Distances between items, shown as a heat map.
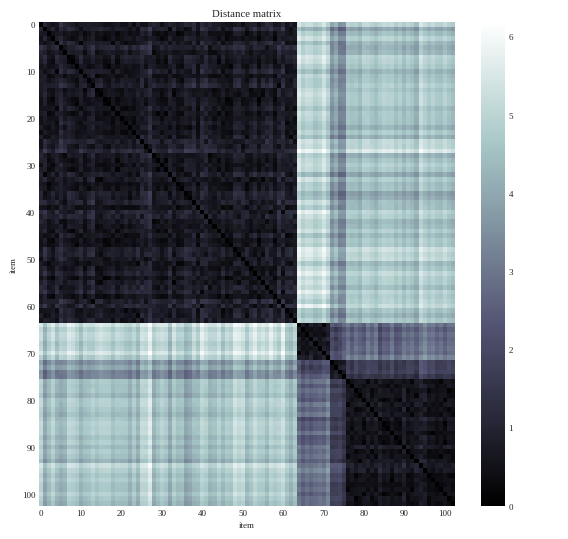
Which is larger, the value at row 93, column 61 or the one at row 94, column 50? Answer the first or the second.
the second
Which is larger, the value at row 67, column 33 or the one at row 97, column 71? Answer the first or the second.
the first
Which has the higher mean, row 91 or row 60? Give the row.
91
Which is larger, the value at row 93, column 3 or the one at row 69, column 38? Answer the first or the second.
the second
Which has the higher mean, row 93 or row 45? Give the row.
93
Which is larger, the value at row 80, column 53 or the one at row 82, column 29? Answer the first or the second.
the first
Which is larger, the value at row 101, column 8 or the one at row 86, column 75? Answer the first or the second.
the first
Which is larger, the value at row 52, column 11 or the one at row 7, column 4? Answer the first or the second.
the second
